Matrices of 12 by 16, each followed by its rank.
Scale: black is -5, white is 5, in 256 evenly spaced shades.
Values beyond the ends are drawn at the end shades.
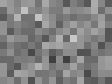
full rank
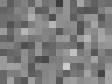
full rank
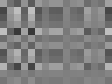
one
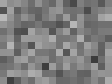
full rank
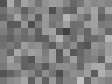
full rank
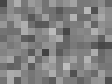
full rank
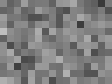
full rank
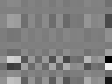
one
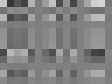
one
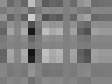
one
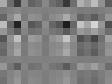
one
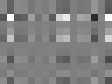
one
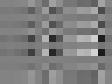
one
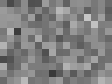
full rank
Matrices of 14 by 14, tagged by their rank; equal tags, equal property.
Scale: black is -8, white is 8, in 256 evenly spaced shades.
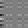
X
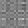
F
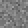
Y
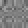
F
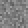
Y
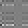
X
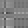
X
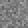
Y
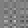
X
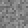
Y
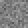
Y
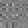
F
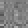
F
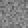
Y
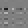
X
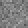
Y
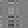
X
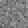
Y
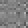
F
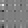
X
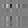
X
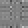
F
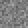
Y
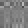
F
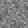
Y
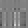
X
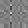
F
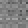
F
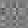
X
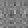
F
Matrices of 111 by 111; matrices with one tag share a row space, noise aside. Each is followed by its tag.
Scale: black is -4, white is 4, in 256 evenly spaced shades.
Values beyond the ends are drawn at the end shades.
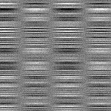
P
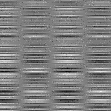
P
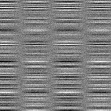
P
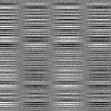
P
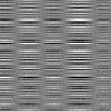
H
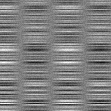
P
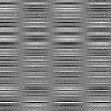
P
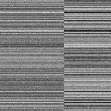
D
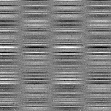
P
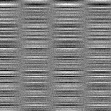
P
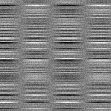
P
